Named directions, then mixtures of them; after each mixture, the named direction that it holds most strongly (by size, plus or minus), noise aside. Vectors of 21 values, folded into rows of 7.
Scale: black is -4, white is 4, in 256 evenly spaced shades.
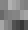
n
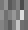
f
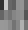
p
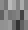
f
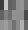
p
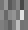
f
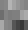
n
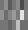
f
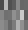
f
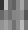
p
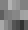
n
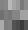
n
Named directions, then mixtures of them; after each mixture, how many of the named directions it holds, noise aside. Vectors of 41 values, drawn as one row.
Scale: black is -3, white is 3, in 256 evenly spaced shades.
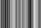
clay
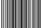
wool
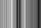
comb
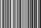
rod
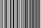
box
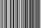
one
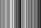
two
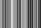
three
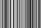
three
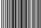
one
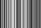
two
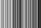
three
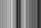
one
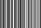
one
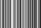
one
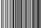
three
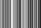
three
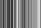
two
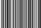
three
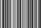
two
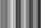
two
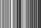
two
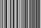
one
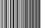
one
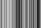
two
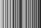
three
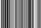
two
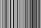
two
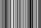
three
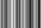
three
